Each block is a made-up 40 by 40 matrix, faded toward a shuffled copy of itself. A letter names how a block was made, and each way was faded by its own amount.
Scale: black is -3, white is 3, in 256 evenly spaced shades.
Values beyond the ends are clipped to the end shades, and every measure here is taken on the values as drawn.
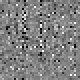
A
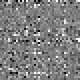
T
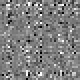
T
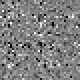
A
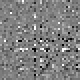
T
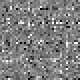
A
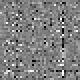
T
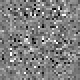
A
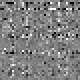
T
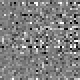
T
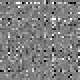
T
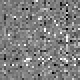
A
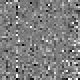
A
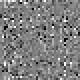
A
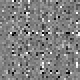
A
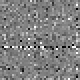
T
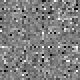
A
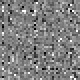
A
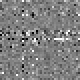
T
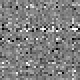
T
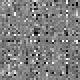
T
